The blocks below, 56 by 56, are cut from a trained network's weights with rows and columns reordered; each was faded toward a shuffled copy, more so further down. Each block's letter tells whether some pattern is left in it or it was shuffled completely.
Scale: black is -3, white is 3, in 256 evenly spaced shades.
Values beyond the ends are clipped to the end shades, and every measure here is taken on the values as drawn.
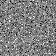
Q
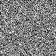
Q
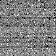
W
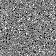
Q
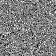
Q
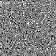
W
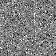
Q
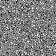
Q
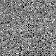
W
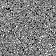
Q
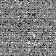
W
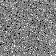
Q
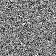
Q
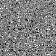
W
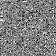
W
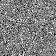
Q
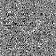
W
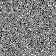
Q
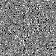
W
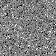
Q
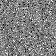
Q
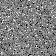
Q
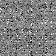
W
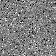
Q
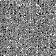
W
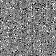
W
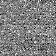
W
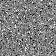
Q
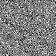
Q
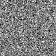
W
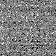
W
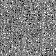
W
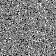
Q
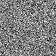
W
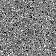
Q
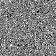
W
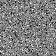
Q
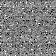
W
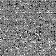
W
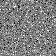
Q
